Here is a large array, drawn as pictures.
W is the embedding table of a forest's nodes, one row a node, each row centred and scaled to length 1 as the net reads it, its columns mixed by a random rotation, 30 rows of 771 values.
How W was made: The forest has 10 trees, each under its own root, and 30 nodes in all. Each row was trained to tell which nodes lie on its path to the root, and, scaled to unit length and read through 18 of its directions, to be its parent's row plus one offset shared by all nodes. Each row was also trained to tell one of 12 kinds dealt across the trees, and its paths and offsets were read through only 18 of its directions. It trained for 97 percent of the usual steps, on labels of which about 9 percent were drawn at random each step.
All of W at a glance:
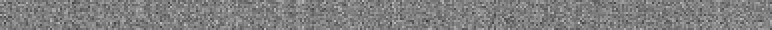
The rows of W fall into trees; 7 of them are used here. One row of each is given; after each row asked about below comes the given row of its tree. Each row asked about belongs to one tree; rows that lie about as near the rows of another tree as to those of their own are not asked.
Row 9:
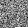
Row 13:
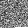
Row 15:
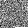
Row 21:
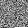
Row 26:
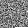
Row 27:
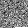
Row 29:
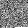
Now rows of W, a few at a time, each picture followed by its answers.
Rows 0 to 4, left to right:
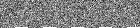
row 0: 26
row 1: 15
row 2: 27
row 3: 27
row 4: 29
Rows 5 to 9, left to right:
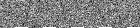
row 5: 9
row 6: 15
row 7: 26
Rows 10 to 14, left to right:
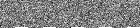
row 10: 15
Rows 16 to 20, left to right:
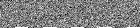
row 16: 27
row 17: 29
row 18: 13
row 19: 21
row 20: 15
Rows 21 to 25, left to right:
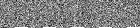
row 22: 9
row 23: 9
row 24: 13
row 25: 29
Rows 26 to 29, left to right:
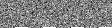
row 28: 26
